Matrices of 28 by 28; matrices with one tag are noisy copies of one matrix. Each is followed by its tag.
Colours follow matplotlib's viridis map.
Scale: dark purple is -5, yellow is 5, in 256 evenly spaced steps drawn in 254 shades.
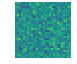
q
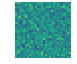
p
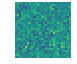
q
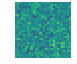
q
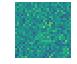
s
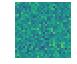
q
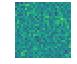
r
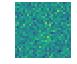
s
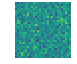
r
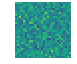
p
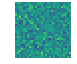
p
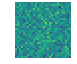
s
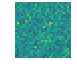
s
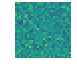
p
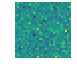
q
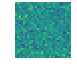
p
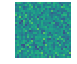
p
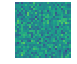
r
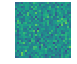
r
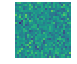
p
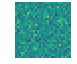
r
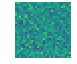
p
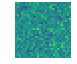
q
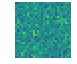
r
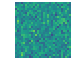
r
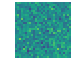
q
